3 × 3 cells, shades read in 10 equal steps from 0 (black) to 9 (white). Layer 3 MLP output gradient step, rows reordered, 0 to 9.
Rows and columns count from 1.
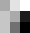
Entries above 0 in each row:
3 3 2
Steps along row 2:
down down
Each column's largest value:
7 8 9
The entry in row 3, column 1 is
7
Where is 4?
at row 3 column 2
